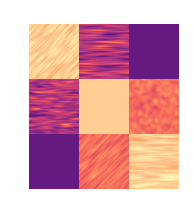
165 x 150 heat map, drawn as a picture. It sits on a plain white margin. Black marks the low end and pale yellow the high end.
The table splits into 3 rows of 3 panels. Panel 1,1: very high, slanting up to the right, faint in contrast. Panel 1,2: middling, streaked across. Panel 1,3: low, flat. Panel 2,1: middling, streaked across. Panel 2,2: very high, flat. Panel 2,3: high, blotchy, faint in contrast. Panel 3,1: low, flat. Panel 3,2: high, slanting up to the right, faint in contrast. Panel 3,3: very high, streaked across, faint in contrast.
